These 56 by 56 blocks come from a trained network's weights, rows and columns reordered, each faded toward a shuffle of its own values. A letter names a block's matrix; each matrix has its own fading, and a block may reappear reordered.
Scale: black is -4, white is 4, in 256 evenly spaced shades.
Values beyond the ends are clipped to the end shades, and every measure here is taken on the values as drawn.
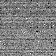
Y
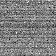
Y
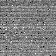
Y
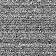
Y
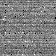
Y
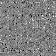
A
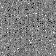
A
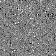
A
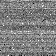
Y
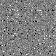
A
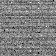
Y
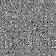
A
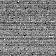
Y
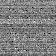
Y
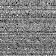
Y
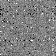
A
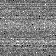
Y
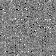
A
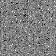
A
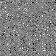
A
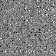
A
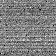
Y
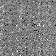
A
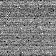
Y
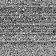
Y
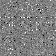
A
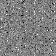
A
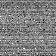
Y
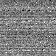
Y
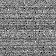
Y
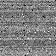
Y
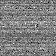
Y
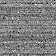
Y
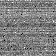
Y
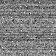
Y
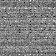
Y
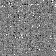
A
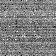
Y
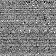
Y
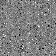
A
